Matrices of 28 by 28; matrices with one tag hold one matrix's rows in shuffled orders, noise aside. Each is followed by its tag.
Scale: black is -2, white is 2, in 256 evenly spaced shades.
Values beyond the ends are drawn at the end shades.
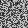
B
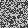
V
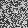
B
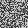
V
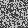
V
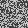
V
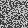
B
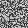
V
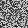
B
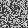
B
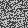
V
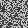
B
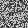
V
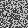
B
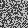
B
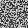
V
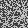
B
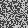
B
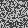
V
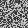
B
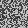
B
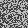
B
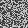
B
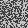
B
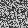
V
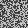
B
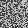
B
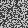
B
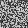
V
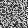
B
